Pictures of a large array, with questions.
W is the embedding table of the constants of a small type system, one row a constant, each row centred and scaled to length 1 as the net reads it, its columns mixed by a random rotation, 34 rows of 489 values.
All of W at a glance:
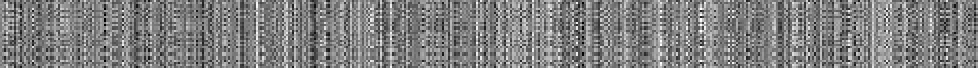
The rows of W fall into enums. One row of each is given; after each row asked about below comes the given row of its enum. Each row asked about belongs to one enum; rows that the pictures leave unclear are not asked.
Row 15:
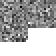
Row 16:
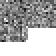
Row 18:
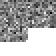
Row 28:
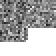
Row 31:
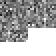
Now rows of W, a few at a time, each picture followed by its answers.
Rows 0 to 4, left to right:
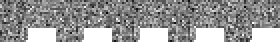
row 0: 28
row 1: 18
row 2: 16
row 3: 16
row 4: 15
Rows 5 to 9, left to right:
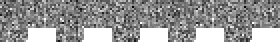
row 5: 31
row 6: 16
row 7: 15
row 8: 31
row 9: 15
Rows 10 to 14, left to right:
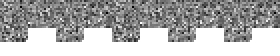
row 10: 15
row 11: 18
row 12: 15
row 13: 18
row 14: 18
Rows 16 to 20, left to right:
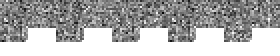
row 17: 28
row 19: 16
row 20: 31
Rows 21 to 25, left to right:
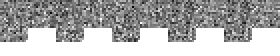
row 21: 18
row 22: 31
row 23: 15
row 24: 28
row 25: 28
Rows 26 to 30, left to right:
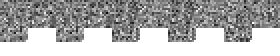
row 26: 18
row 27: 18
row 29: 28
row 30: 15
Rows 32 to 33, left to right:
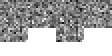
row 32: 18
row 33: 16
